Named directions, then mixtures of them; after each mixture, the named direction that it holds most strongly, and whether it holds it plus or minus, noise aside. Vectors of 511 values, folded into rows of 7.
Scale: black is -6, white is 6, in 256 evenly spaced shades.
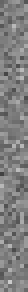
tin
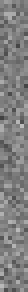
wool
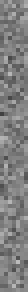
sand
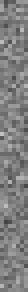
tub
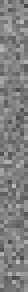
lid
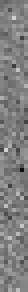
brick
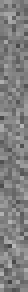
wool, plus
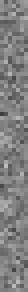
sand, plus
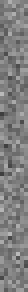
sand, plus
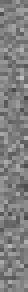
tin, plus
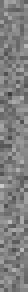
tin, plus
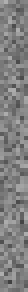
tin, minus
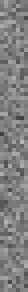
tub, minus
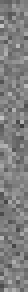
wool, minus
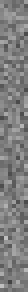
wool, plus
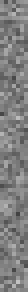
tub, plus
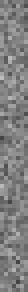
sand, minus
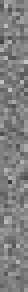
tub, minus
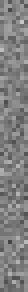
lid, plus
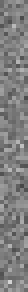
tin, plus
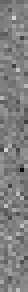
brick, plus
